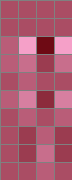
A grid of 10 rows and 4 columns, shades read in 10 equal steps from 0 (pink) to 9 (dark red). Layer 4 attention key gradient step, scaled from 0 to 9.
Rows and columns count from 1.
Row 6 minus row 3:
0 2 -2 2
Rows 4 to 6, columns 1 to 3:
4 3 6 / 5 4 5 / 4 2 7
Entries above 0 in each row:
4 4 2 4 4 4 4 4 4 4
